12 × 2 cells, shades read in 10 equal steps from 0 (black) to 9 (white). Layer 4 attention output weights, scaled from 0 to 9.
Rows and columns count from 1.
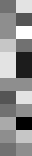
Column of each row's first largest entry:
2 1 2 1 1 1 1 2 2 1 2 2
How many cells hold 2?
0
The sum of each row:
12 8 14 11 9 9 10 11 9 6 12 9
